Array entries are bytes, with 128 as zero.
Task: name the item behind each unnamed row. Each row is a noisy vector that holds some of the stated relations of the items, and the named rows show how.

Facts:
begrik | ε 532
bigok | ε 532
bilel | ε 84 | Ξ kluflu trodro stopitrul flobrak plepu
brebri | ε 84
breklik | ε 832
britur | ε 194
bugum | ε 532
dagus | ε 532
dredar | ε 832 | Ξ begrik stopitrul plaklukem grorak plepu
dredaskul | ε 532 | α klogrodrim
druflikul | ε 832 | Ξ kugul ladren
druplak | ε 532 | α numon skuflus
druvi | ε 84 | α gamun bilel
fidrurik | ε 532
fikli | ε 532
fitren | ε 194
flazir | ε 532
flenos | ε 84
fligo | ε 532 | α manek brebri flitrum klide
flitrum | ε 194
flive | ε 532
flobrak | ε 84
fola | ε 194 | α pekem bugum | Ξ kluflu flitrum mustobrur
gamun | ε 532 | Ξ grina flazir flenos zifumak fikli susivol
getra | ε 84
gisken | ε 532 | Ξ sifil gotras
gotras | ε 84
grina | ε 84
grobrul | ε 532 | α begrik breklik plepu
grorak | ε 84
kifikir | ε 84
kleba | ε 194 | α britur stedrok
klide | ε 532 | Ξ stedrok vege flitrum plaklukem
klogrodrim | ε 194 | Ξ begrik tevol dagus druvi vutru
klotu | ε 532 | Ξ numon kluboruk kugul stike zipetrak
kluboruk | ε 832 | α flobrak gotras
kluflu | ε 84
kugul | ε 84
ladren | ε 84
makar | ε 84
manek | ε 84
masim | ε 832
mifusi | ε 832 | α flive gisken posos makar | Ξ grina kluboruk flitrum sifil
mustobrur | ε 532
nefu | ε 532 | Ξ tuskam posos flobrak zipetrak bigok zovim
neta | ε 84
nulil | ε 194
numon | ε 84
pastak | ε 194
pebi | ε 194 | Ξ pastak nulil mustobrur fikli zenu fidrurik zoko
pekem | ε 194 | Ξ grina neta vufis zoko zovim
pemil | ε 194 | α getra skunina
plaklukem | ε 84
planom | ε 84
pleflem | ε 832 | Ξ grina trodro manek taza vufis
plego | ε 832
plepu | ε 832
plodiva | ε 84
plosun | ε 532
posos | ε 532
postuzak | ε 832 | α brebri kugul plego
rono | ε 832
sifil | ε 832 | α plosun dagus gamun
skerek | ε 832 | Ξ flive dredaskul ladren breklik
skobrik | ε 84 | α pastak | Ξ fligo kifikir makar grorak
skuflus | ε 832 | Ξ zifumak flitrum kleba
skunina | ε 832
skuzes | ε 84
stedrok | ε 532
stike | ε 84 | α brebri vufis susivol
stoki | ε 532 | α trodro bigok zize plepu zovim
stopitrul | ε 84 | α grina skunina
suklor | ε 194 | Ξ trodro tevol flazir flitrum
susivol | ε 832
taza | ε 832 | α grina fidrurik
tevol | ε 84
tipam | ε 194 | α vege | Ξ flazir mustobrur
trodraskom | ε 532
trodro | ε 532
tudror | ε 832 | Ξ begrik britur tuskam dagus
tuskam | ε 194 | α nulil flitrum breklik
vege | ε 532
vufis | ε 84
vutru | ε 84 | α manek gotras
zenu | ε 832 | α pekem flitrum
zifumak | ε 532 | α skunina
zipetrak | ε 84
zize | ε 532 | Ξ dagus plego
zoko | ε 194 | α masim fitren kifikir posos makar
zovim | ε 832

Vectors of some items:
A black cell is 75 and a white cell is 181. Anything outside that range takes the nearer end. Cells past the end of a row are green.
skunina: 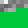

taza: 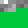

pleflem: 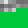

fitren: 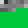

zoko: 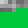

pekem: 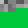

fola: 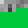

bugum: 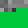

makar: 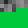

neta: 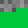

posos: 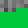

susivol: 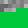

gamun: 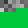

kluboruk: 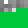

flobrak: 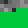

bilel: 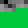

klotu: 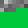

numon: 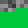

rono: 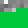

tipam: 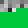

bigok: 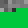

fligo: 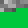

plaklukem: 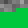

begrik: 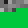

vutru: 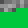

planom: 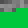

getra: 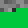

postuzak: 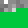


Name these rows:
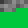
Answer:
ladren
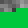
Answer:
gotras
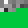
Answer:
druplak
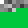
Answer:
kleba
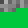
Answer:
stike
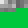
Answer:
pemil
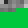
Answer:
nulil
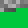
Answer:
mustobrur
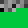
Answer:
skobrik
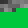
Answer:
kugul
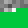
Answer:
tudror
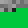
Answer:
fidrurik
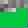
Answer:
masim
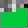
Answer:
dredaskul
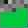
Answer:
zize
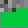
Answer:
trodro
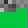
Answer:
klide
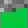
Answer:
nefu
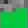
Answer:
tevol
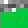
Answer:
mifusi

